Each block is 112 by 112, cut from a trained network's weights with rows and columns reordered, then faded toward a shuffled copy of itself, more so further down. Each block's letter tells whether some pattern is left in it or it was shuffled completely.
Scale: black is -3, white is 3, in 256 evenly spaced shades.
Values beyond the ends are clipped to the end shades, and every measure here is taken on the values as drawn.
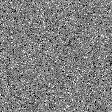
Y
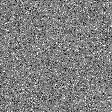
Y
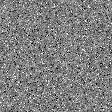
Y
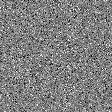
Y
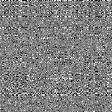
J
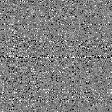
J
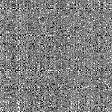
J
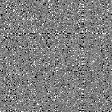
J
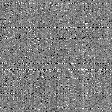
J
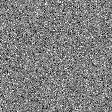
Y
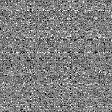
J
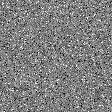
Y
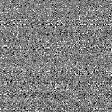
J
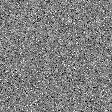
Y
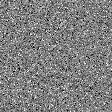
Y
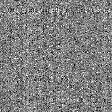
J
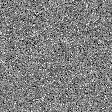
Y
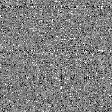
J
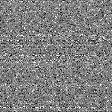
J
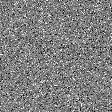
Y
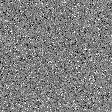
Y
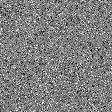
Y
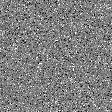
Y
